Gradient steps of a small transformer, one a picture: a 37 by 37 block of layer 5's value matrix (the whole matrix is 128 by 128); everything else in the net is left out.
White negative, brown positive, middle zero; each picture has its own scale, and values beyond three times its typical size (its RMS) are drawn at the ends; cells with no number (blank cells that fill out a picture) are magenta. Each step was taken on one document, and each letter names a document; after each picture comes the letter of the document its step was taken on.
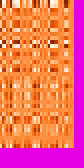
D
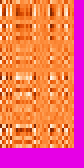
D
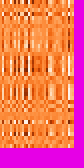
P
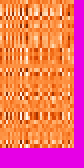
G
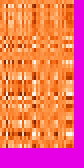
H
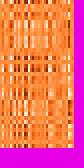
P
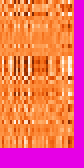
P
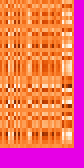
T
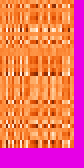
G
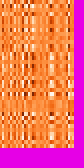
P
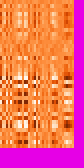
H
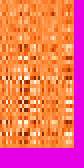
H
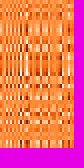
G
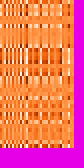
G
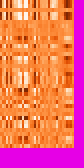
H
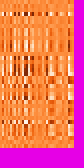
P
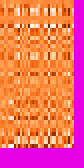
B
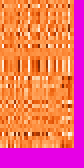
T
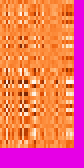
H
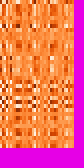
D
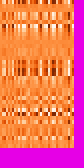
B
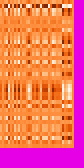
T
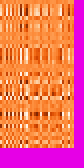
G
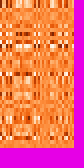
D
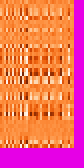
G
